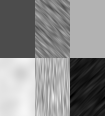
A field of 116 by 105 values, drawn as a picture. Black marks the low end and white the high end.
The table splits into 2 rows of 3 panels. Panel 1,1: low, flat. Panel 1,2: middling, slanting down to the right. Panel 1,3: high, flat. Panel 2,1: very high, smooth, faint in contrast. Panel 2,2: high, streaked downward. Panel 2,3: very low, slanting up to the right, faint in contrast.
